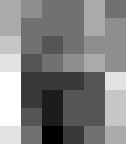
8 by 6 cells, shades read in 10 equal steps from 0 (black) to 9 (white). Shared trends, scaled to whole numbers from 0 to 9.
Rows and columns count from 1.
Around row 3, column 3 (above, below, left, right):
4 4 4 4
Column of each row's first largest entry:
1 1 1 1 1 1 1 1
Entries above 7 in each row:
0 0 0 1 2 1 1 1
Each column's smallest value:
6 2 0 2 3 4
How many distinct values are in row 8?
5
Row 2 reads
6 4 4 4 6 5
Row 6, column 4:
3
